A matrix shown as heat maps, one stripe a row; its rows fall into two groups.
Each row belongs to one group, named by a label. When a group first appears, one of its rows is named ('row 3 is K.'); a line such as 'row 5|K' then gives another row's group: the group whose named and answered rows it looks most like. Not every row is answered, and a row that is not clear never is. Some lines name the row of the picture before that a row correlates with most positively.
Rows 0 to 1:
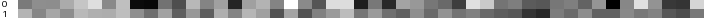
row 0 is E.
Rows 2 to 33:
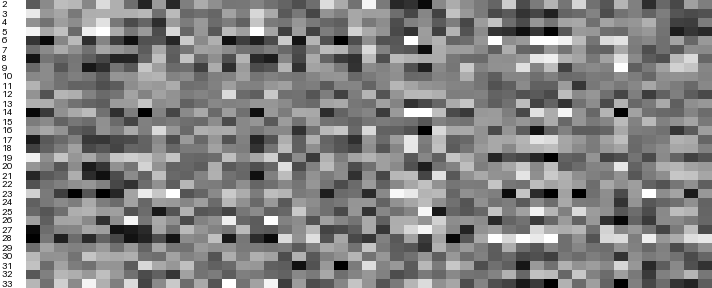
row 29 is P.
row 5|E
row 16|P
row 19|E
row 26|E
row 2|P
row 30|E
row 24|E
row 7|P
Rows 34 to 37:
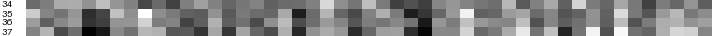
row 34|P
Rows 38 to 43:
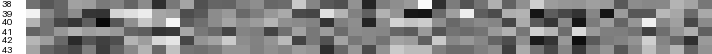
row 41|P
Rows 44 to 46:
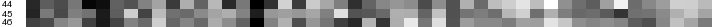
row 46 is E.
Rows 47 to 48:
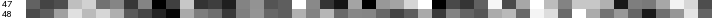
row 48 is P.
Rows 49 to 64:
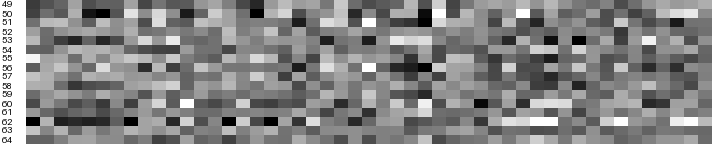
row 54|P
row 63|E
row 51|P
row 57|E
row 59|P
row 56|P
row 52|E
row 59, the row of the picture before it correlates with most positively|48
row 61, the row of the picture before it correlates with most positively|47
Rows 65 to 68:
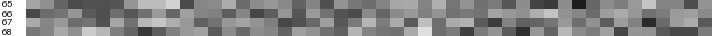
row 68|E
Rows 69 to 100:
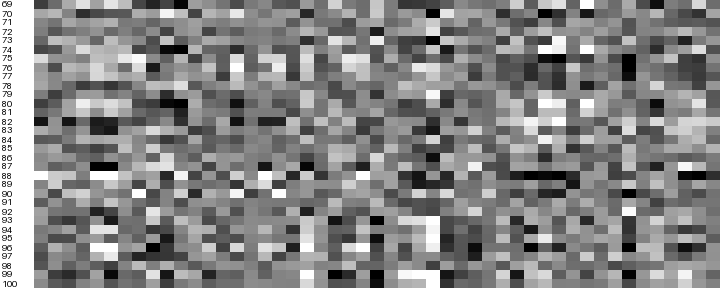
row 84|P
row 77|E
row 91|P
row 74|P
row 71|E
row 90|E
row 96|E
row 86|P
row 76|E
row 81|P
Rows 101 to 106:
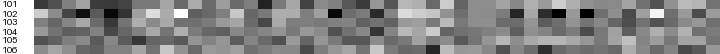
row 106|P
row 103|E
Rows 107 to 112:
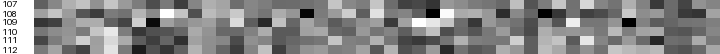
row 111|P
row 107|P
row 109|E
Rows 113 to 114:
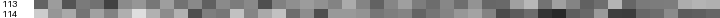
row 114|E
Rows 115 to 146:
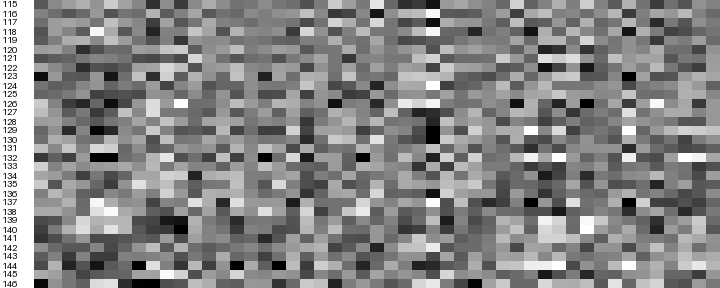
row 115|P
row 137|E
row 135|E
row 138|E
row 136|P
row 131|E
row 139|P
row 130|P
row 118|E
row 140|P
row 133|E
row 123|E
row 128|P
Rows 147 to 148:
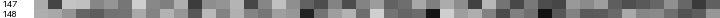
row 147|E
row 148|P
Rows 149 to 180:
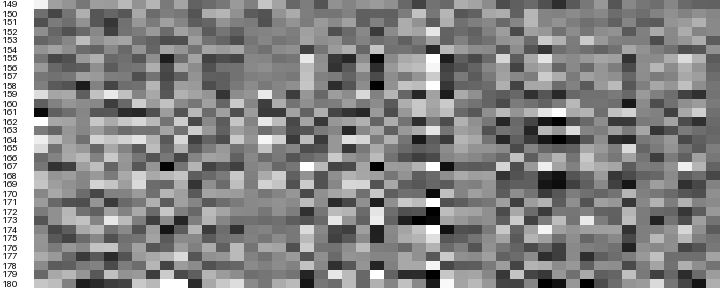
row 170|P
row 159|E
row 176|E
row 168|E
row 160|E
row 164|E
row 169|E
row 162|E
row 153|P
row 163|E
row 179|P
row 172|P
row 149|E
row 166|P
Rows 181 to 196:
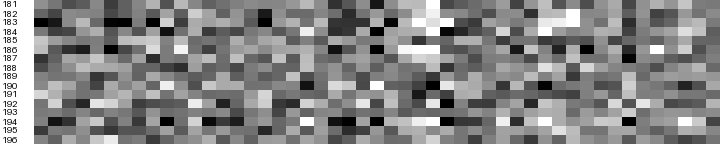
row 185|E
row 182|E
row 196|E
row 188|P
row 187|E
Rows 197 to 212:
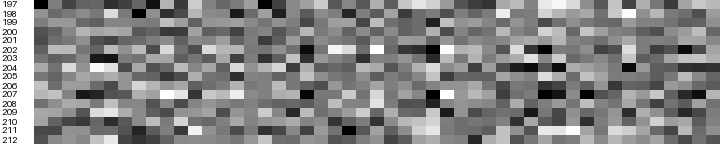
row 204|E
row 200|P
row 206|E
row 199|P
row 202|P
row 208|P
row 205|P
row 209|E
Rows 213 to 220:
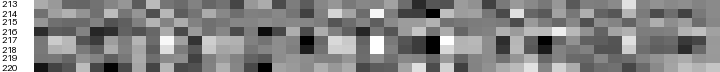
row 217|P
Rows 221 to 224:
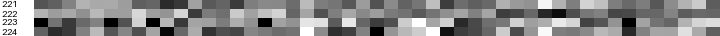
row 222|E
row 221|P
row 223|E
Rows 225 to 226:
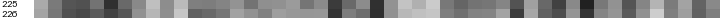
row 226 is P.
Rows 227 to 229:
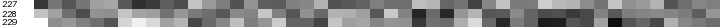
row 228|E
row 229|E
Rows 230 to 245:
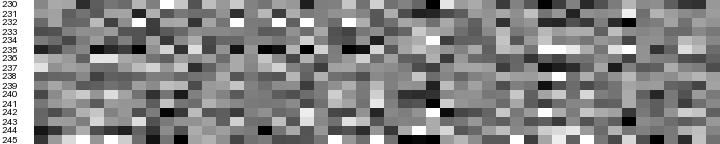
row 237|E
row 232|E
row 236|E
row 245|P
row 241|P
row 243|E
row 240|P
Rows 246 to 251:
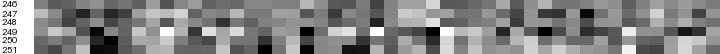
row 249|P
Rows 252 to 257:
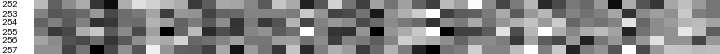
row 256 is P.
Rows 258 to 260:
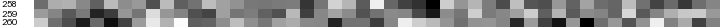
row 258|P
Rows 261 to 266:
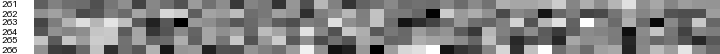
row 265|E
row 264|E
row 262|P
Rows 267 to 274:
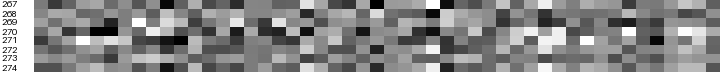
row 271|P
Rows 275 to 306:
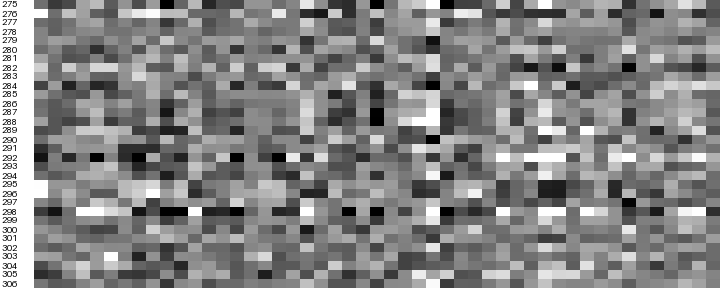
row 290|P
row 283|E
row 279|P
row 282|E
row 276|E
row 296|E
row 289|P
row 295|E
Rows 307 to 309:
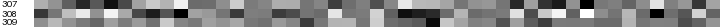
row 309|P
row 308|P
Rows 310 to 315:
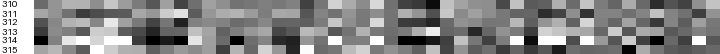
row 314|P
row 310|P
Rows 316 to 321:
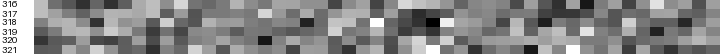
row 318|P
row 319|P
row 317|E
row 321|E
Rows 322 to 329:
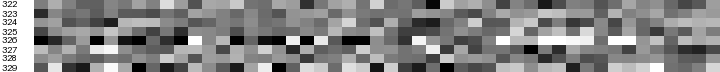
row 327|E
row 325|P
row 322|P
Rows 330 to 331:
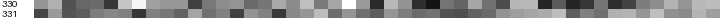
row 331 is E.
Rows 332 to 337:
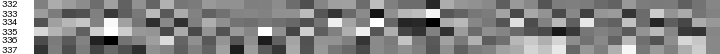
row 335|E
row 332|P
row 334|P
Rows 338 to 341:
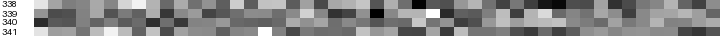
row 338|E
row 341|E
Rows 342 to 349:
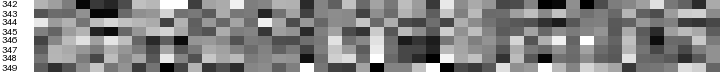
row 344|E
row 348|P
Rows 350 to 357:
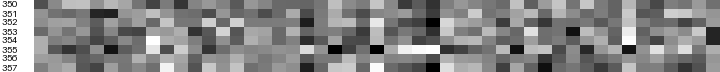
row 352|P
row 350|P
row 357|P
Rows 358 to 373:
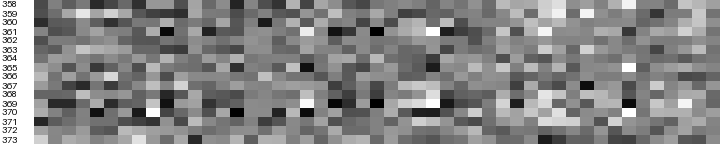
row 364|P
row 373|E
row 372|E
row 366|E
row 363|P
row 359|P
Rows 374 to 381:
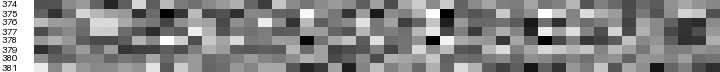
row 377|E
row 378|P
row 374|E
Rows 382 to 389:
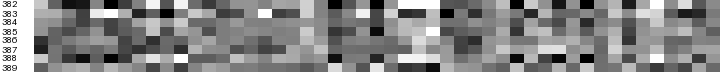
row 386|E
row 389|P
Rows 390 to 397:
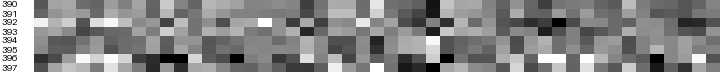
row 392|E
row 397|P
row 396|P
